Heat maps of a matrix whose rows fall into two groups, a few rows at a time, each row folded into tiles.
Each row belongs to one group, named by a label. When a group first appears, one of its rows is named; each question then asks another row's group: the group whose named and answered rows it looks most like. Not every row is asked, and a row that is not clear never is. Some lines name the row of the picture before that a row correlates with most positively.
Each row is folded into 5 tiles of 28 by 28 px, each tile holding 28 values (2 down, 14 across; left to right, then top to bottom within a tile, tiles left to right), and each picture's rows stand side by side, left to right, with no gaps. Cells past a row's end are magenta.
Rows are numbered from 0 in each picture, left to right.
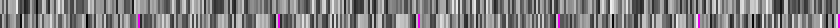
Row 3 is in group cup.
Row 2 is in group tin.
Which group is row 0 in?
tin
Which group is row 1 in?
tin
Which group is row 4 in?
tin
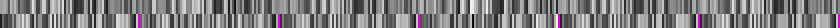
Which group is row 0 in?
tin
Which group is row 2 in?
tin
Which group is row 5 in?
tin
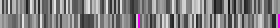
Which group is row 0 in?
cup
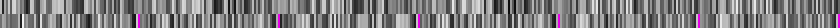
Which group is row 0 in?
cup
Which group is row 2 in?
tin
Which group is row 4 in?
cup
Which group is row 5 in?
cup
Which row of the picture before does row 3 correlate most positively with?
1
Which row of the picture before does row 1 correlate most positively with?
1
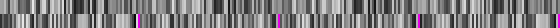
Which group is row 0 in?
tin
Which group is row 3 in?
tin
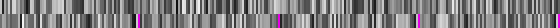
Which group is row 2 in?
tin
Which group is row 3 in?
cup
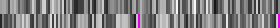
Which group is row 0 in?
tin
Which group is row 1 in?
cup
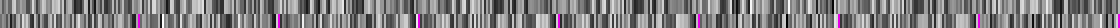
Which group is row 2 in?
tin
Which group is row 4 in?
tin
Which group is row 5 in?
tin
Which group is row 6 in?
tin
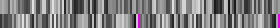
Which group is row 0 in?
tin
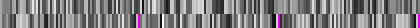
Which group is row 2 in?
tin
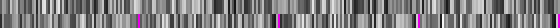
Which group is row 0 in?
tin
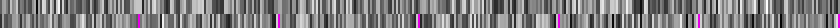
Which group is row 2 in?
cup
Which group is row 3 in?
tin
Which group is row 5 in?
cup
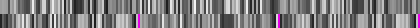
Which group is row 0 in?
tin
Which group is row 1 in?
cup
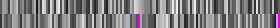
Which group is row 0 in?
tin
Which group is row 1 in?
cup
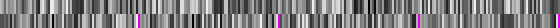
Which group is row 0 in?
tin
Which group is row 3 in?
cup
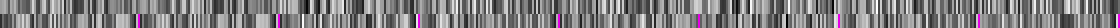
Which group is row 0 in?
tin
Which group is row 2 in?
tin
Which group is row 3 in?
cup
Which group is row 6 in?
cup
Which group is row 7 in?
cup
